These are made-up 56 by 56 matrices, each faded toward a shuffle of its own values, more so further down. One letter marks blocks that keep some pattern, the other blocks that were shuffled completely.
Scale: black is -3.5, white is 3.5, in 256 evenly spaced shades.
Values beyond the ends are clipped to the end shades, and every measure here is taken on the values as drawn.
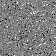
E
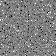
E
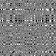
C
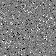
E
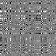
C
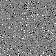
E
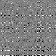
C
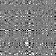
C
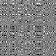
C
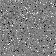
E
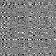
C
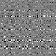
C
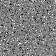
E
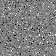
E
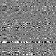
C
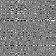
C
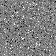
E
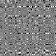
C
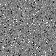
E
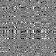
C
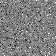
E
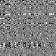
C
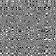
C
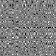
C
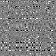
C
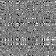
C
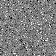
E
